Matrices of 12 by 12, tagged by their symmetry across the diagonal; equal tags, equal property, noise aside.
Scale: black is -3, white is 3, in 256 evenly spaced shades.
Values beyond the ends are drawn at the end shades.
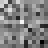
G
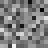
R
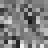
R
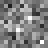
G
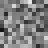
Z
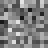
Z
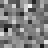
Z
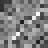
G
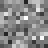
R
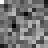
G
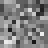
Z
